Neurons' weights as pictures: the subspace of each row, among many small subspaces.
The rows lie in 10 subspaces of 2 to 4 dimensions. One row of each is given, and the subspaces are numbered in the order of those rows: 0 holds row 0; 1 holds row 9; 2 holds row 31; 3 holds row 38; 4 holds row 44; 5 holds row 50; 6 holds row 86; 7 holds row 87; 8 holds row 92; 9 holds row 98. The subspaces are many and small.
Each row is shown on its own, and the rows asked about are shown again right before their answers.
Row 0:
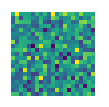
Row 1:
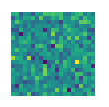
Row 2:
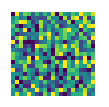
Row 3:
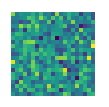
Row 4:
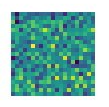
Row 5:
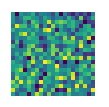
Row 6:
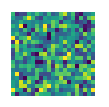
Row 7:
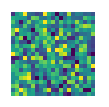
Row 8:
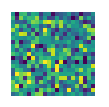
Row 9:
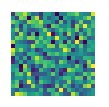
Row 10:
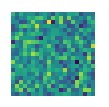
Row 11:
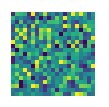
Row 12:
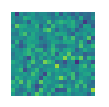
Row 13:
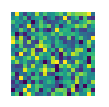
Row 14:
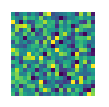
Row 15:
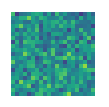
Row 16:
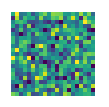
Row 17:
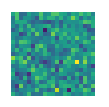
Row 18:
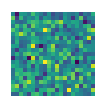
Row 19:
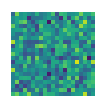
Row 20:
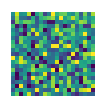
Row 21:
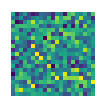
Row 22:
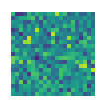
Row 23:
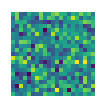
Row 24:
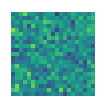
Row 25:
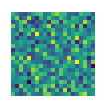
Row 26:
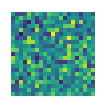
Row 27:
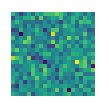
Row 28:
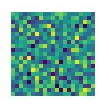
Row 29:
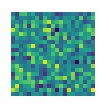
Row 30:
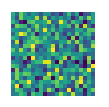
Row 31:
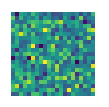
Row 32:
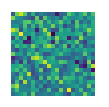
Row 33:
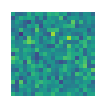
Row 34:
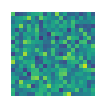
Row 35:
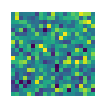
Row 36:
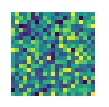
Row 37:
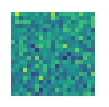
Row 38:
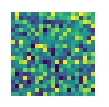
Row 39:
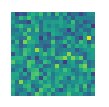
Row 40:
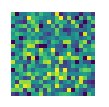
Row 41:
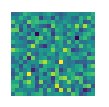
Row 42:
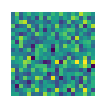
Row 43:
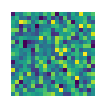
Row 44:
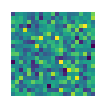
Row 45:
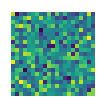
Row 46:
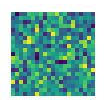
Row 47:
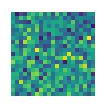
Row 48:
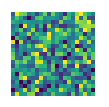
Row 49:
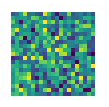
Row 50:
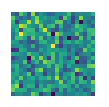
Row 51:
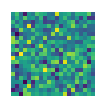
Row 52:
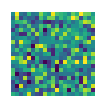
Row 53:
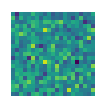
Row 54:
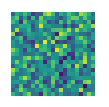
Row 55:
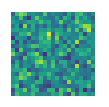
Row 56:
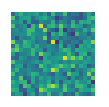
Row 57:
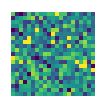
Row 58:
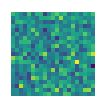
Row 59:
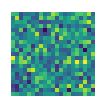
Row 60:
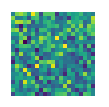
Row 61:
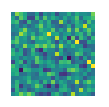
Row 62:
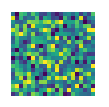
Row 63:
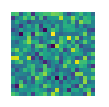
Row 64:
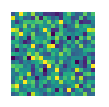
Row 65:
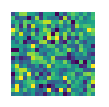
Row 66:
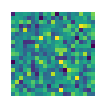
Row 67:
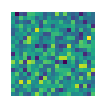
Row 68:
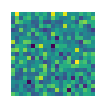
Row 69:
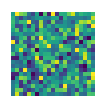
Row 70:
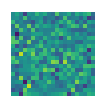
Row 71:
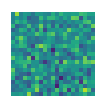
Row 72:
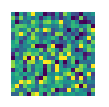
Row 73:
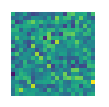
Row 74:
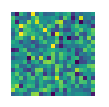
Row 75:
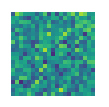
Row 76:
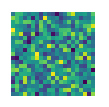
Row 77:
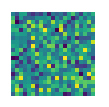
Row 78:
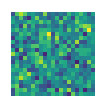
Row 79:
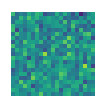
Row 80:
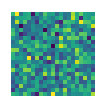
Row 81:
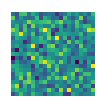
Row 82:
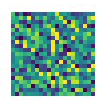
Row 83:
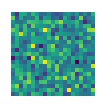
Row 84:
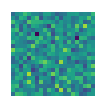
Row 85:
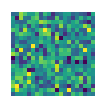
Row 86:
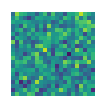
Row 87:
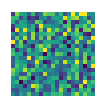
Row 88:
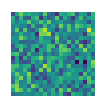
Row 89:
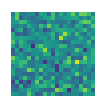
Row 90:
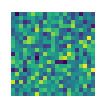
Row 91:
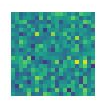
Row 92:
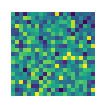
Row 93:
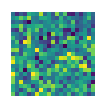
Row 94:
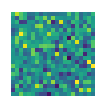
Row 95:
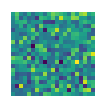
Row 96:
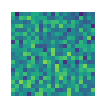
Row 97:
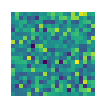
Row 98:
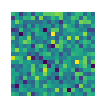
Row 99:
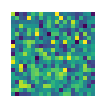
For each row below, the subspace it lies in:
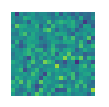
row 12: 8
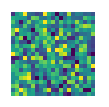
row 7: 7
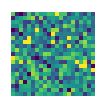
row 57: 9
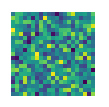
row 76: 5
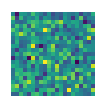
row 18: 2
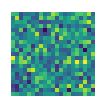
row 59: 6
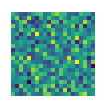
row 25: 1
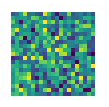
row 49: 7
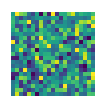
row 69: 0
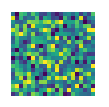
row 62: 2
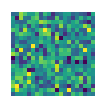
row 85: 6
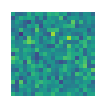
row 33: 5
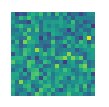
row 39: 2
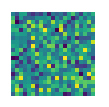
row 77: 0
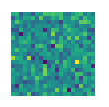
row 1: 9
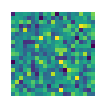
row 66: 4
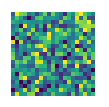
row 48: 6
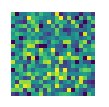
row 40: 1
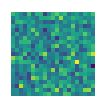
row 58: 7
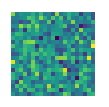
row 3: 4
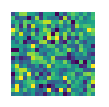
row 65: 8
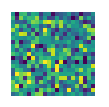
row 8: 3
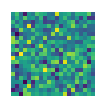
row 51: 8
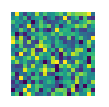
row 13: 8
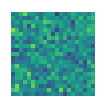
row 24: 8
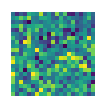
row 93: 0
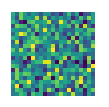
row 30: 4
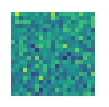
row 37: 0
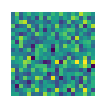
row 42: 4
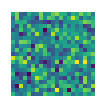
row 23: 3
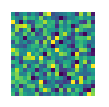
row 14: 7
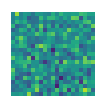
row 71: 4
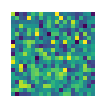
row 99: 1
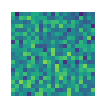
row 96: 3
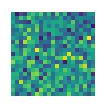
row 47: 2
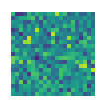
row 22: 9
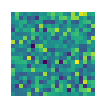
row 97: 7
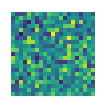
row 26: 5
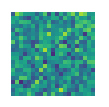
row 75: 6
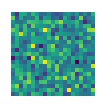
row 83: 2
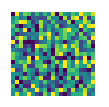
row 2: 4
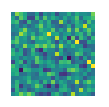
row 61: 4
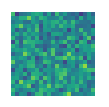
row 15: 3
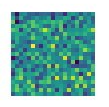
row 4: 0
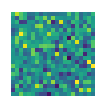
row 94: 4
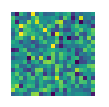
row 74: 5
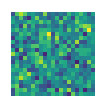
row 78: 6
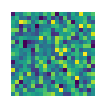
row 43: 4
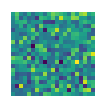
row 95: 7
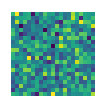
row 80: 5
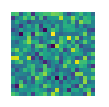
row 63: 5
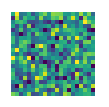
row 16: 2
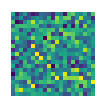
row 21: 0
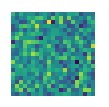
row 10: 1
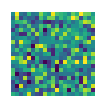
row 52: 3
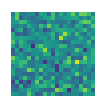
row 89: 6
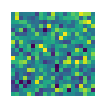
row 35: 6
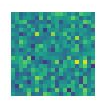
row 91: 4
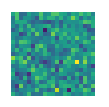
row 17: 3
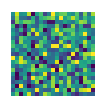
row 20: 7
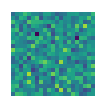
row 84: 1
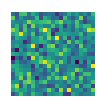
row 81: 2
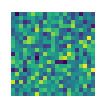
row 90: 5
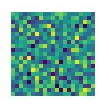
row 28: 1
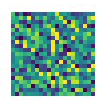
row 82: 4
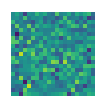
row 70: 8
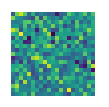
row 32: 9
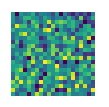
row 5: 8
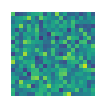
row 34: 3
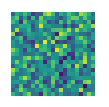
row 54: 7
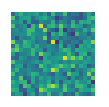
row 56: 0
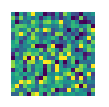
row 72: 9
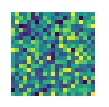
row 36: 5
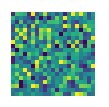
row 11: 7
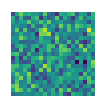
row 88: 6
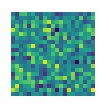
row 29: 8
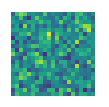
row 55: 6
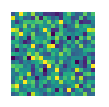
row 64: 9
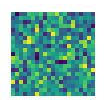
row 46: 5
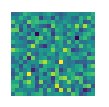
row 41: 1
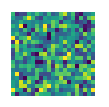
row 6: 6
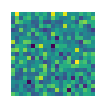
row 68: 0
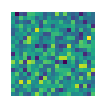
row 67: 9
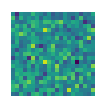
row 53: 2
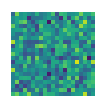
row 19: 1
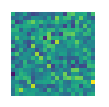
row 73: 0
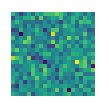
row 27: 9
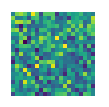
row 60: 0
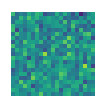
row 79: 7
